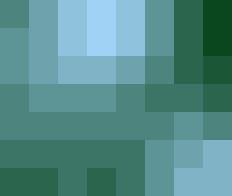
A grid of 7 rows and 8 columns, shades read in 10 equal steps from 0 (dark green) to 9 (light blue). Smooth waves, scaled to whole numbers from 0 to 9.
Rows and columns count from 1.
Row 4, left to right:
4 5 5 5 4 3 3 2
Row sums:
42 43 38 31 33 33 31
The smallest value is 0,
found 2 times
